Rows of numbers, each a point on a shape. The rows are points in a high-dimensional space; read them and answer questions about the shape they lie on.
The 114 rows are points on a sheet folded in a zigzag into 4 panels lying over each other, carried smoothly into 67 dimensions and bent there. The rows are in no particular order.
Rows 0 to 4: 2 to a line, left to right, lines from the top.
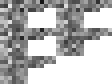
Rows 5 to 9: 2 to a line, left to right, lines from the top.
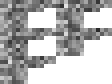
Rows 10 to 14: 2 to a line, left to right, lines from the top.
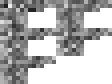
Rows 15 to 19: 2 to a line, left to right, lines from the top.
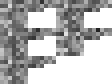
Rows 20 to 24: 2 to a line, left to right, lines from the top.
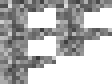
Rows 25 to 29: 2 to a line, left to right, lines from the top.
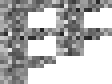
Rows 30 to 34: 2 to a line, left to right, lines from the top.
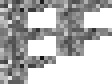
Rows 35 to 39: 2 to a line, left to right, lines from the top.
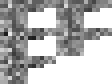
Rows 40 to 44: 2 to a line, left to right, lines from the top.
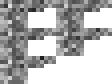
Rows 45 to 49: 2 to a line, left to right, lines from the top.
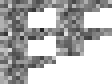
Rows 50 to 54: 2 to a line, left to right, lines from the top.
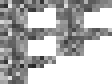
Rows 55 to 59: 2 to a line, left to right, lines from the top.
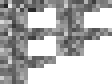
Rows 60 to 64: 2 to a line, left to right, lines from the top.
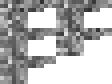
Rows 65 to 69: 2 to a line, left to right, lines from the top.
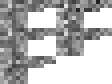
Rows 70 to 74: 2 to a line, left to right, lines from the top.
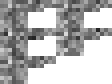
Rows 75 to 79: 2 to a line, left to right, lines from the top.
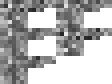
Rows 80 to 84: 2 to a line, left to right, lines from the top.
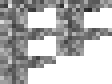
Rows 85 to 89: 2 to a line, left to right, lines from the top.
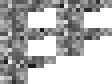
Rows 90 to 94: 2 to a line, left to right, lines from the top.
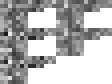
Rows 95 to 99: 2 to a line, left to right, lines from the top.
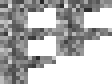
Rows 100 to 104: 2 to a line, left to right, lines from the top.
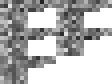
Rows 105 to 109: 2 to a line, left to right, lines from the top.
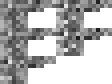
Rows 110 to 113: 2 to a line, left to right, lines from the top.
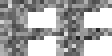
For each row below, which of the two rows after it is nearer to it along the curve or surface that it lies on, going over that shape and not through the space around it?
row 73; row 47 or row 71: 47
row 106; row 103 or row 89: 103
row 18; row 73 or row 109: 73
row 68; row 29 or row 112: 29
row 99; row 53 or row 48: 53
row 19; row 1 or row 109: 109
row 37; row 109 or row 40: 40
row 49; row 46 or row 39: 46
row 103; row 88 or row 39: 39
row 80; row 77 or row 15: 77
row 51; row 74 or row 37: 74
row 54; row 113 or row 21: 113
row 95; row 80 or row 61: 80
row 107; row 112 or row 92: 112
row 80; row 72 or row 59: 59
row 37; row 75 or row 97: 75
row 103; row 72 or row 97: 72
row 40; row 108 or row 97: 108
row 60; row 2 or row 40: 2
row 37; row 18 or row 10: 10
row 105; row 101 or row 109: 101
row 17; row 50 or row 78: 78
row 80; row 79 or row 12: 79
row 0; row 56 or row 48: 48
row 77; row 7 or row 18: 18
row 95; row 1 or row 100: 100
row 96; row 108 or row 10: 10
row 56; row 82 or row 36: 82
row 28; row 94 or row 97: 94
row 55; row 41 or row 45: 41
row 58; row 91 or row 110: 91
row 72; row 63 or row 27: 27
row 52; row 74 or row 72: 74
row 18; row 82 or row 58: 82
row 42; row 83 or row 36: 36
